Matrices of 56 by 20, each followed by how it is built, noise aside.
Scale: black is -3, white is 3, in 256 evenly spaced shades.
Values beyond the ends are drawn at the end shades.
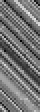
Toeplitz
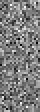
noise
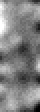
smooth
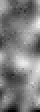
smooth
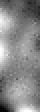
smooth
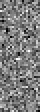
noise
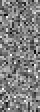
noise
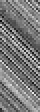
Toeplitz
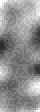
smooth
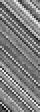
Toeplitz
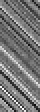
Toeplitz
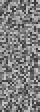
noise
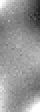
smooth
